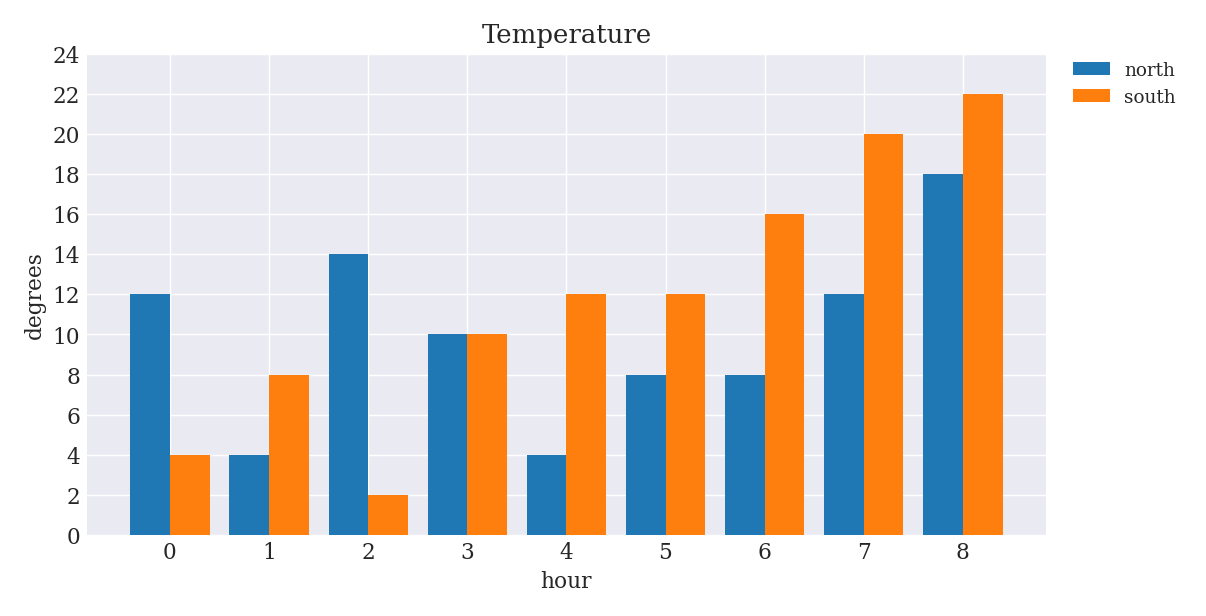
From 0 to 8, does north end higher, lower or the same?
higher
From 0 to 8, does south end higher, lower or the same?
higher
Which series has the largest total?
south
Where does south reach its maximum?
8
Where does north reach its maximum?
8
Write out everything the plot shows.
Title: Temperature
x-axis: hour, ticks 0 1 2 3 4 5 6 7 8
y-axis: degrees, ticks 0 2 4 6 8 10 12 14 16 18 20 22 24
Legend: north, south
Values:
north: 12 4 14 10 4 8 8 12 18
south: 4 8 2 10 12 12 16 20 22
